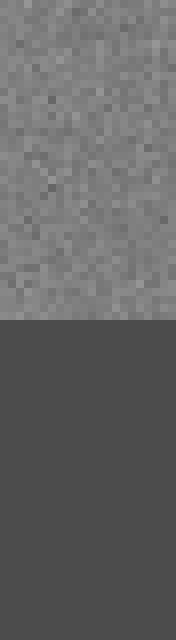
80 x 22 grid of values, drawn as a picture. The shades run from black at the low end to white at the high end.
It is made of 2 by 1 panels. Panel 1,1: middling, fine-grained, faint in contrast. Panel 2,1: low, flat.
